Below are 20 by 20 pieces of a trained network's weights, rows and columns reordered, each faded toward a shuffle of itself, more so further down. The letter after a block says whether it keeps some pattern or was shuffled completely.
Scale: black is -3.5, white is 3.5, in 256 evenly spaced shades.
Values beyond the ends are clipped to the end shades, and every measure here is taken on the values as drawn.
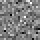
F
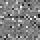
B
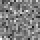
B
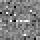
B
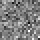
F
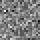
F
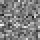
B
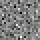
F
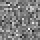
F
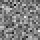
F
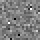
F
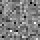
F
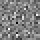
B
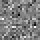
B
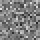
B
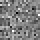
B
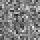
F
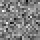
F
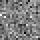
B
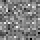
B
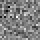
F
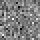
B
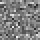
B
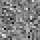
F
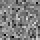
F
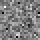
F
